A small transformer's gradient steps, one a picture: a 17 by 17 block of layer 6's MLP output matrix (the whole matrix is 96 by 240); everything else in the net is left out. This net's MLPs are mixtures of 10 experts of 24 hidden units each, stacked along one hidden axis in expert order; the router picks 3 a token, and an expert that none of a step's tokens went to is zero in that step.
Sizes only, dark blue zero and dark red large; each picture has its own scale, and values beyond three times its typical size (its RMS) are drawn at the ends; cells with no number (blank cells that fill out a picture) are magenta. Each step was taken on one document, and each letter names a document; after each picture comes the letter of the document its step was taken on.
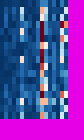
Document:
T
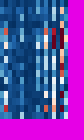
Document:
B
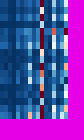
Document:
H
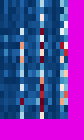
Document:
T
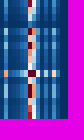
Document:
H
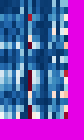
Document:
H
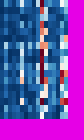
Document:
T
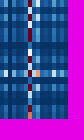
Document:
H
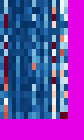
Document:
B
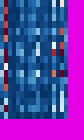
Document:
B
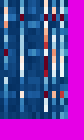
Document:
B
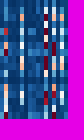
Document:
B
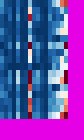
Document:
H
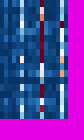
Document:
T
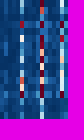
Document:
T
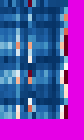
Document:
H
